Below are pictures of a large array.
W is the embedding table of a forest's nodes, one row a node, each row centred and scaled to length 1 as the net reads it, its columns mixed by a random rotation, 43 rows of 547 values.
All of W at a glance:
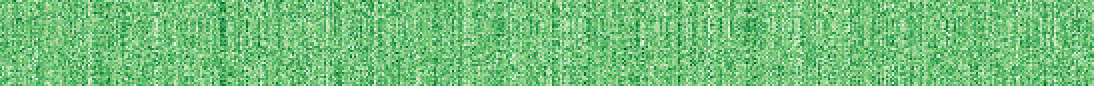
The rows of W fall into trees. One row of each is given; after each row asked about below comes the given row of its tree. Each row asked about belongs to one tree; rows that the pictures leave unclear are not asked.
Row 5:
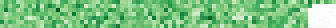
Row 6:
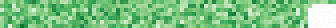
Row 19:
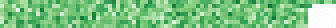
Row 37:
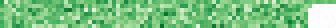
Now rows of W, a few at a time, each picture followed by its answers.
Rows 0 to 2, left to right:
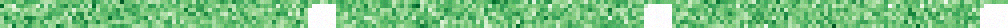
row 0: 6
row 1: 5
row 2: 37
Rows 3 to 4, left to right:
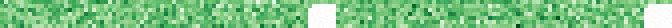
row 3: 37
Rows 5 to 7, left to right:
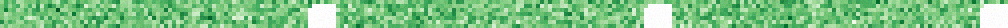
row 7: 6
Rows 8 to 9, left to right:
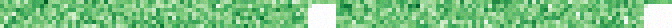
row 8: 37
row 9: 5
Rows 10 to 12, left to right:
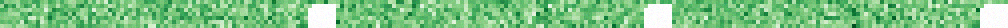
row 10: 5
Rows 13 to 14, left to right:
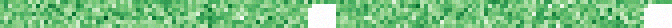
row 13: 5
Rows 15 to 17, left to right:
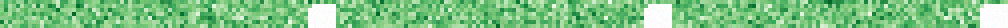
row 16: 37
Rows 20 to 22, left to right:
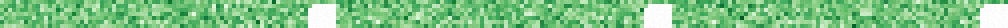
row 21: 5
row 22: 5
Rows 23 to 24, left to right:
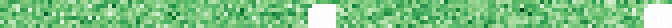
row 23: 19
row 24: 6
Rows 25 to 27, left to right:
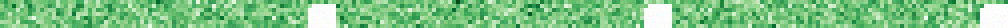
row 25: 5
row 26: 6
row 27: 19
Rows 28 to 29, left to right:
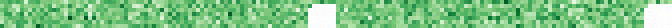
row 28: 19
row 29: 5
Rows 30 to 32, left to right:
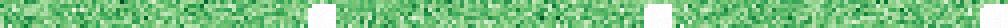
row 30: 6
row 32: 6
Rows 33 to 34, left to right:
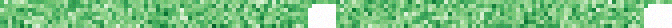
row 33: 37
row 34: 37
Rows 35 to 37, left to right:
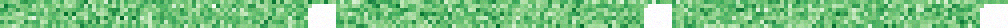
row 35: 5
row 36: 37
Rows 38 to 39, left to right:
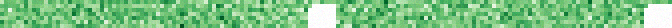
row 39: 19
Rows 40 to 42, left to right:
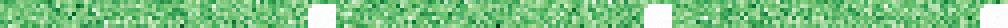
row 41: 37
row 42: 5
